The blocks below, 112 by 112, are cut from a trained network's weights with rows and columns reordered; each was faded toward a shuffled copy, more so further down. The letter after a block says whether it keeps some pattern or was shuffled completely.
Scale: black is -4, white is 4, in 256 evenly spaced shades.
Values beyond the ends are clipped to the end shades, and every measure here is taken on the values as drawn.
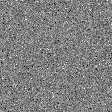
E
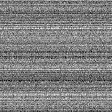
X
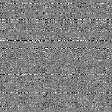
X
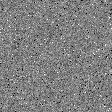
E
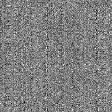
X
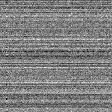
X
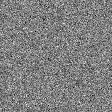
E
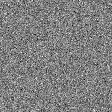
E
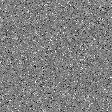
E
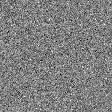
E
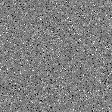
E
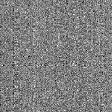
X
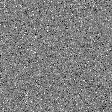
E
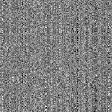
X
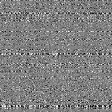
X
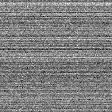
X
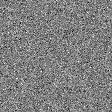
E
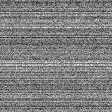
X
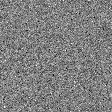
E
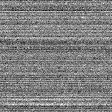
X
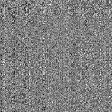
X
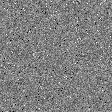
E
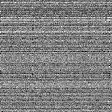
X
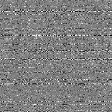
X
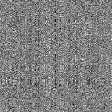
X
